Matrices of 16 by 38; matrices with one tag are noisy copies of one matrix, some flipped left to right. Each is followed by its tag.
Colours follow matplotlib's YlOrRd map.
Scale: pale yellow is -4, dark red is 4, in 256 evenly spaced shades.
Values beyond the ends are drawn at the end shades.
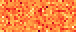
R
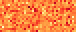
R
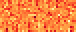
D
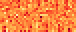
D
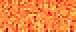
D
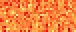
D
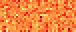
D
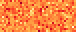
R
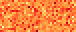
R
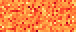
R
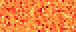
R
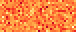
R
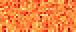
D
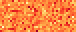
R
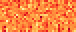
D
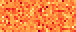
R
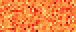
R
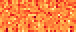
D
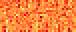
D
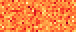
R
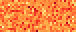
R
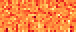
D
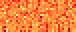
D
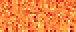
D
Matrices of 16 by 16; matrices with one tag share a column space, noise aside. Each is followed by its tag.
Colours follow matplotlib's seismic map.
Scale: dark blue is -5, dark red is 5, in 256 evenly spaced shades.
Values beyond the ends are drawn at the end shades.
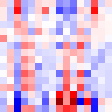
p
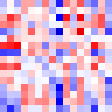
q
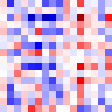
q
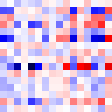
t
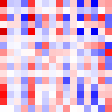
q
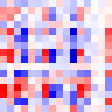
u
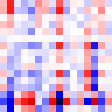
p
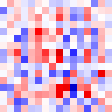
u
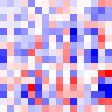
u
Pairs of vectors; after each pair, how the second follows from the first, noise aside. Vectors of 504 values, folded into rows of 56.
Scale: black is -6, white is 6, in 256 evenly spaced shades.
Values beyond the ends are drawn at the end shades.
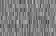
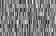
scaled up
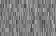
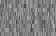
copied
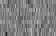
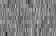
copied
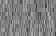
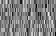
scaled up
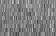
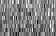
scaled up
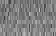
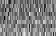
scaled up
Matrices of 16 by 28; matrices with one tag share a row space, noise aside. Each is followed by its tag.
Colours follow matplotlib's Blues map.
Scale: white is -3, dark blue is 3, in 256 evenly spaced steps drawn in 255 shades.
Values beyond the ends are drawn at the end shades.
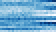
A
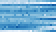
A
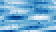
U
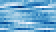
U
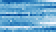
A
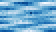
U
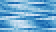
U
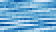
U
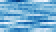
U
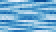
U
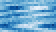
U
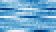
U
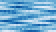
U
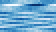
U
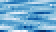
U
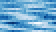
U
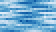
U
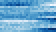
A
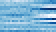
A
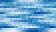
U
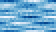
U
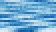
U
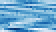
U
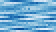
U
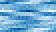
U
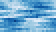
U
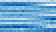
A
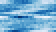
U
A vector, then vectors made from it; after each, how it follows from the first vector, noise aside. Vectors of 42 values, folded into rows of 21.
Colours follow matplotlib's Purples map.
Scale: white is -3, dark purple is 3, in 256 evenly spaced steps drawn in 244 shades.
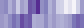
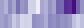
negated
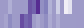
partly zeroed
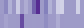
partly zeroed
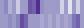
partly zeroed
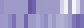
partly zeroed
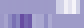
partly zeroed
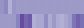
partly zeroed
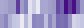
negated
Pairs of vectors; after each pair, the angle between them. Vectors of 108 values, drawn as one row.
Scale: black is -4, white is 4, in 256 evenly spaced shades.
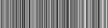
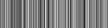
orthogonal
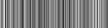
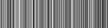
orthogonal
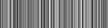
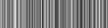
partly opposed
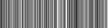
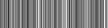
partly aligned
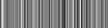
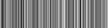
nearly opposite
